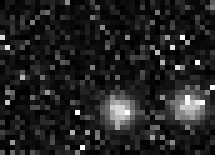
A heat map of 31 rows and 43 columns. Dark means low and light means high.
Most values sit low, with a long tail of high ones. Two bumps rise from the field. The ninth with the highest average is the bottom middle. No row or column stands out. The halves do not mirror each other.
